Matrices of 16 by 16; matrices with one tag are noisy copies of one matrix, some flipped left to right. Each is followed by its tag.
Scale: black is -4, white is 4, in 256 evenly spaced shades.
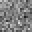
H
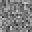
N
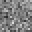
H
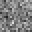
H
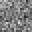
H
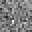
H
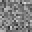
N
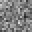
H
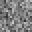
H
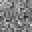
H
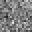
H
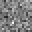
H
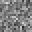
N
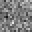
H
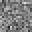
N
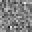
N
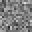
N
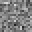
N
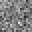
H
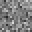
H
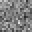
H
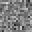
N
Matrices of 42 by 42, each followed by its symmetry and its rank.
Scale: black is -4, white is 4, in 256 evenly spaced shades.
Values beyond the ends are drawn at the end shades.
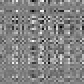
neither, rank three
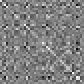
symmetric, rank five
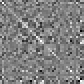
symmetric, rank five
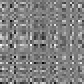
neither, rank three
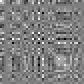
symmetric, rank three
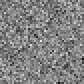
symmetric, full rank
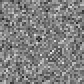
symmetric, full rank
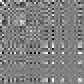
symmetric, rank three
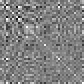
symmetric, rank five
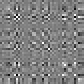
symmetric, rank three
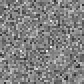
symmetric, full rank
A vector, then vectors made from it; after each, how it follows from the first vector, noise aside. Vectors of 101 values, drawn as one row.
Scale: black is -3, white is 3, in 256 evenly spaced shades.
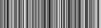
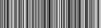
copied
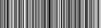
copied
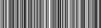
negated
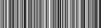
negated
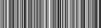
negated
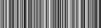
negated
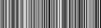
sign-scrambled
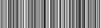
sign-scrambled
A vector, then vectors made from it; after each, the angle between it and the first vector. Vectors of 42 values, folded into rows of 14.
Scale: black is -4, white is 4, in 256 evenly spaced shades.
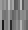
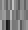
orthogonal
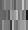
orthogonal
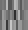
partly opposed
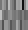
partly aligned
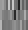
partly aligned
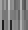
nearly parallel
